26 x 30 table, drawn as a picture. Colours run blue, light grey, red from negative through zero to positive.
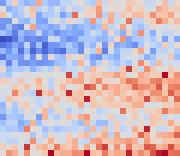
Mirror symmetry: none. Ninth with the lowest average: top left. Slope: up to the bottom right. Histogram: bell-shaped. Stripes: horizontal, repeating 2 times. Average level on the scale: 50%.
